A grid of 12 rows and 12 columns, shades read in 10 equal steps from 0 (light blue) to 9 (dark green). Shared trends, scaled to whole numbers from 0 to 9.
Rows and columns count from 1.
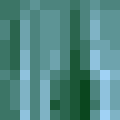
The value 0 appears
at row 8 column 11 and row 12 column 11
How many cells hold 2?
13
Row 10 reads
6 5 2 5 2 6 7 8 9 5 1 3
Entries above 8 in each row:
0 0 0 0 0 0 0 0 1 1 1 1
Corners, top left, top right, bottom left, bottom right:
6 5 6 2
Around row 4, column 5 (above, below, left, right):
4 4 5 4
